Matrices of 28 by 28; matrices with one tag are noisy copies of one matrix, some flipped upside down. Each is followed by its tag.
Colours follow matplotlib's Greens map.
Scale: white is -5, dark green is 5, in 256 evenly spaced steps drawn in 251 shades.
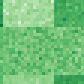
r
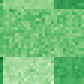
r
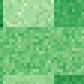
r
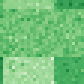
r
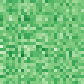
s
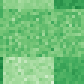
r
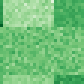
r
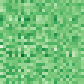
s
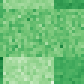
r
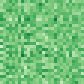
s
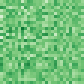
s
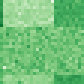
r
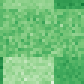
r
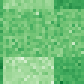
r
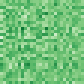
s
